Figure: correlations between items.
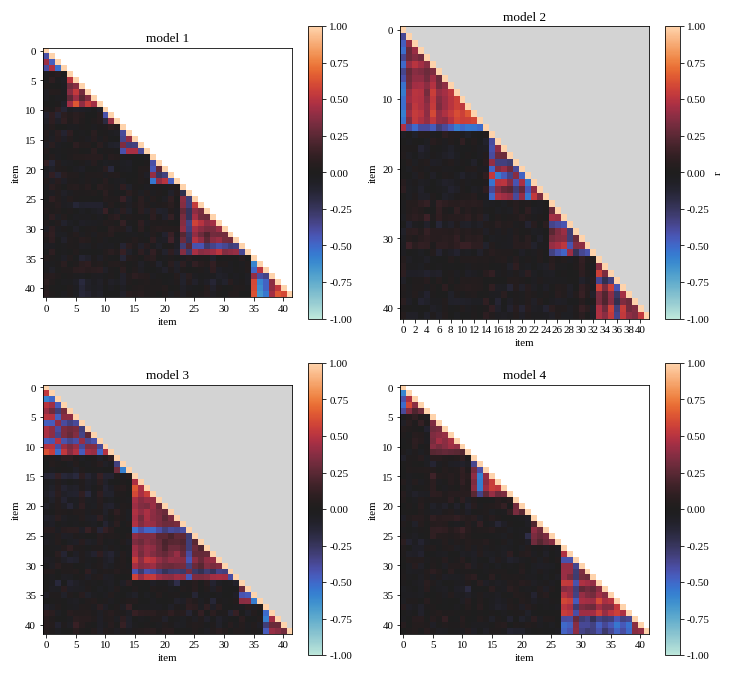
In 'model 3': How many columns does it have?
42
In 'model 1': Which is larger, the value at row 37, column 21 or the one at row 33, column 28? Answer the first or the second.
the first
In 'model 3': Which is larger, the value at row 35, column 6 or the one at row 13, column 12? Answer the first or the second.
the first
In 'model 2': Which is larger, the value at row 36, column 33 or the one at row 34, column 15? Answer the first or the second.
the second
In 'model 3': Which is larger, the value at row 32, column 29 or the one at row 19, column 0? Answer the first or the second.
the first
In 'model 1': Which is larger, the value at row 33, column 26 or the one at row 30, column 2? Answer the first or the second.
the second
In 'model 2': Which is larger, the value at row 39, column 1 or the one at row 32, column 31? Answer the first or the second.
the first
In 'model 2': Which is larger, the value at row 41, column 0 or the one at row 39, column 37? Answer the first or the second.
the second
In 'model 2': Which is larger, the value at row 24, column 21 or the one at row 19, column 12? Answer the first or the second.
the second
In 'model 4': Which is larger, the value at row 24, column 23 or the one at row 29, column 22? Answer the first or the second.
the first
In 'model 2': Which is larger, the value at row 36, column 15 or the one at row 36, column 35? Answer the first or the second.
the first
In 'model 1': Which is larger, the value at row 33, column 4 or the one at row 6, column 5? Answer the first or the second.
the second
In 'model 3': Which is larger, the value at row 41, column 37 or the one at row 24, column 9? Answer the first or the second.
the second
